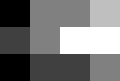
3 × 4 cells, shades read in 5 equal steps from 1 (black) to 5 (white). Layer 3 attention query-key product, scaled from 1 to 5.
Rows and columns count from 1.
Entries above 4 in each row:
0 2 0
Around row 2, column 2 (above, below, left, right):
3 2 2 5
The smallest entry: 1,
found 2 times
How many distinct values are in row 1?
3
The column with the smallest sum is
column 1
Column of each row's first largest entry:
4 3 4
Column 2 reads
3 3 2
